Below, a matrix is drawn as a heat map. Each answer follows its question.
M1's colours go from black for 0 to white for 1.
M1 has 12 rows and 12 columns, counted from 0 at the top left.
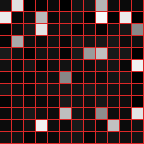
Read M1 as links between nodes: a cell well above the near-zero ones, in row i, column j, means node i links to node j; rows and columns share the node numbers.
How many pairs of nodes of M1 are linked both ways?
2
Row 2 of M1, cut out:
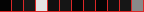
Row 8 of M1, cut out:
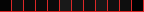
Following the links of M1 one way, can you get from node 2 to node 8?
yes
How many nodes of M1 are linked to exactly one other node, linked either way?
2
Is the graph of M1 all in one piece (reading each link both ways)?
yes
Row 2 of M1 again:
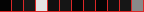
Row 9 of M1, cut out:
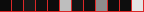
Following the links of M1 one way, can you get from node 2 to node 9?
yes
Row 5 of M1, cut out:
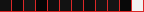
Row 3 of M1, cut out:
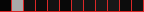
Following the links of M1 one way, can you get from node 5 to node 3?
no
